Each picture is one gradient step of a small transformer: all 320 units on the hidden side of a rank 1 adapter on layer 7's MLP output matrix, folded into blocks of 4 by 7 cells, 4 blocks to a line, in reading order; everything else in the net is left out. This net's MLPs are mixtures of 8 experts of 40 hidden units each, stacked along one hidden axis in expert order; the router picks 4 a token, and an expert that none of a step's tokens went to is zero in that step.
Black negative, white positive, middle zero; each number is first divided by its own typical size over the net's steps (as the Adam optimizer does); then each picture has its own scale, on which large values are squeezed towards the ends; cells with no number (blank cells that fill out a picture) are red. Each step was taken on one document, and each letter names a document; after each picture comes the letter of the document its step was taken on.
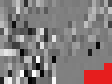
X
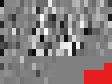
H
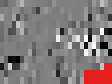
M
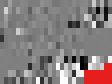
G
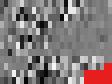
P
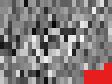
X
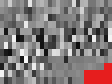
X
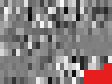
G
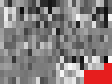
G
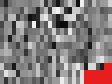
P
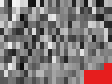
X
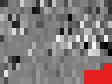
M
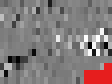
M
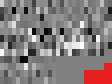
H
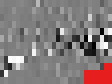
M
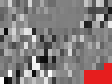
X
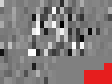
H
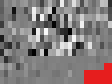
H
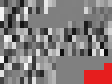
X
